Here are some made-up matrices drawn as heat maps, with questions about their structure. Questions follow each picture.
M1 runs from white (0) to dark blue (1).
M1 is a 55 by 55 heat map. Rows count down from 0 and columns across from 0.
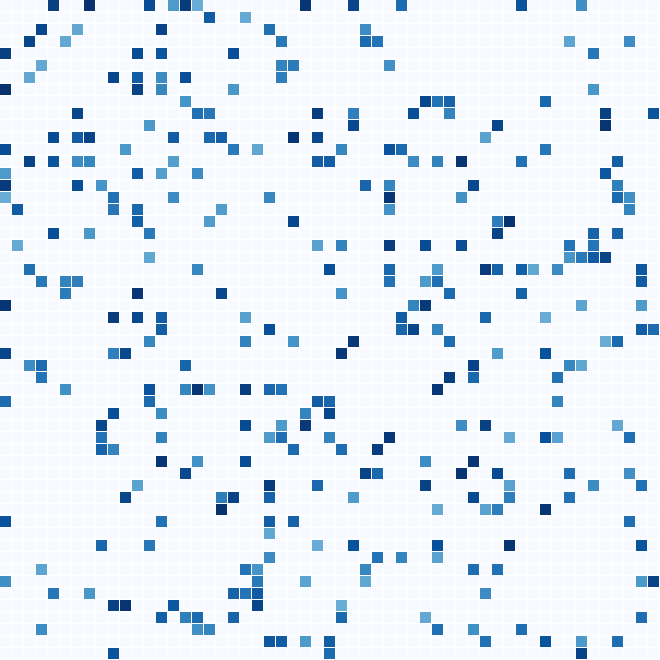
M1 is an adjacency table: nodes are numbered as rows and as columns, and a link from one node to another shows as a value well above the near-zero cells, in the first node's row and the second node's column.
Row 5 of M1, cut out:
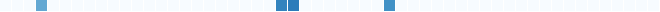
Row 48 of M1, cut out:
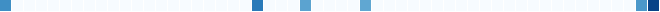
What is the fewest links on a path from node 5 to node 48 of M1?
3
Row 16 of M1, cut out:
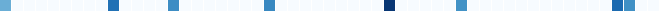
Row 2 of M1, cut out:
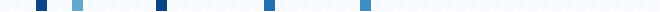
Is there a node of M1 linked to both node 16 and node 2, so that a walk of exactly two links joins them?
yes
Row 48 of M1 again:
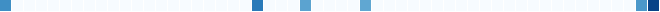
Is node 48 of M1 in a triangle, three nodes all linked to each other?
yes
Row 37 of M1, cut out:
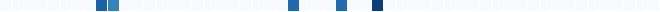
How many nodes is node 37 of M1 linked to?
5
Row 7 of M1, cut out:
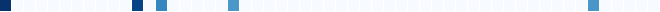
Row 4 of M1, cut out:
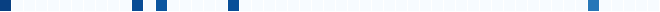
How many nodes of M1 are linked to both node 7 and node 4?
5
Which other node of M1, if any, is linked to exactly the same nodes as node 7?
node 4
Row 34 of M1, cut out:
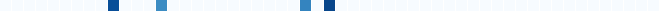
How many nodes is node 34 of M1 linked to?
4
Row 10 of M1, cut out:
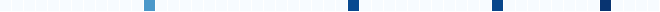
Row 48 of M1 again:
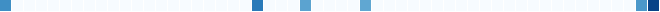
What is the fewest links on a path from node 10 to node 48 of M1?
3
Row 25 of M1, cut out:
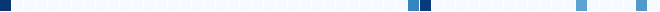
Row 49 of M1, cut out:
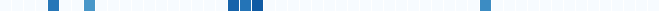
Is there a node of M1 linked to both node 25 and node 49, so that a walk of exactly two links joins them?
no
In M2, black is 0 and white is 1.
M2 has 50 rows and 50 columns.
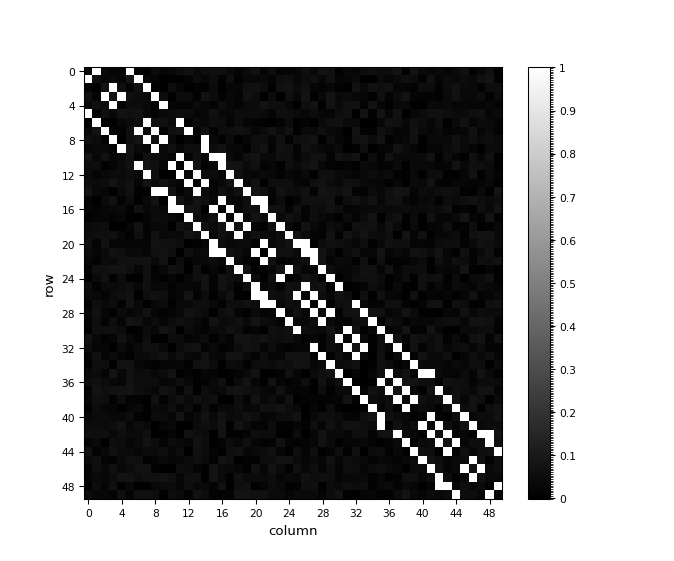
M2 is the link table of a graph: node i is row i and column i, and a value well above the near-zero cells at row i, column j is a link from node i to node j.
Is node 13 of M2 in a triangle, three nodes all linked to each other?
no
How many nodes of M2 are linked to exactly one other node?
1
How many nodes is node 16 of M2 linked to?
5
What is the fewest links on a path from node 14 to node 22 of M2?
4
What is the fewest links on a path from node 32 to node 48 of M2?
3
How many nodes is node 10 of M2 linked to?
3
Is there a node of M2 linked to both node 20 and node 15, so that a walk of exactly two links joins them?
yes
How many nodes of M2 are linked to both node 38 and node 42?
2
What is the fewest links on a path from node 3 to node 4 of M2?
1
